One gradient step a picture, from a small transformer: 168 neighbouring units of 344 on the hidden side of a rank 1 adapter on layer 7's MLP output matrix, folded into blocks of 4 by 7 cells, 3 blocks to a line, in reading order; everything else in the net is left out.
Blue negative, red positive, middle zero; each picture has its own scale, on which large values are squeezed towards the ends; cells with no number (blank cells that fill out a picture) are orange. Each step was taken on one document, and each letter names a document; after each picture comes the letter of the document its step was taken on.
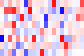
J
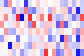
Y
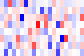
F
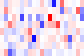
F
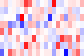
Y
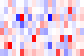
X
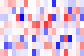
Y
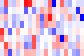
F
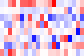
Y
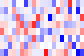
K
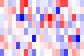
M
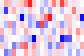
F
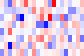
X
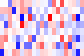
M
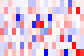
K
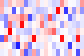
M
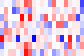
J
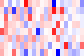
J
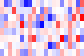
X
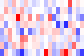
K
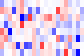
M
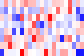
K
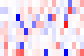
K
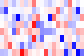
K
